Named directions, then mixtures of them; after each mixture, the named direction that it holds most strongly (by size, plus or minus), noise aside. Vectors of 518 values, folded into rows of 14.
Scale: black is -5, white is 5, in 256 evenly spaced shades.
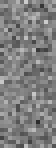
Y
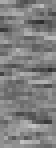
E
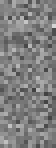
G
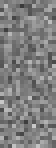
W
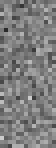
W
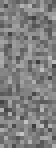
W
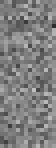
G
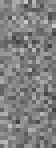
G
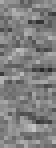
E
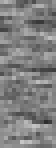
E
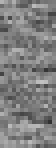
E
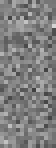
G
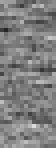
E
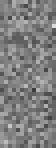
G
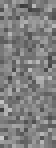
W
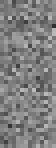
G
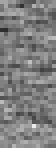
E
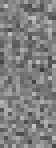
W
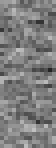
E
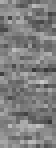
E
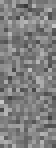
G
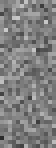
Y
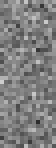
Y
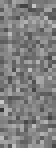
W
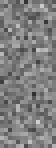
Y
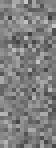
G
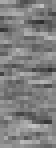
E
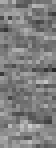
E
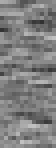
E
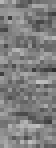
E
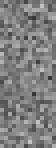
Y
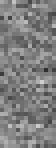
G
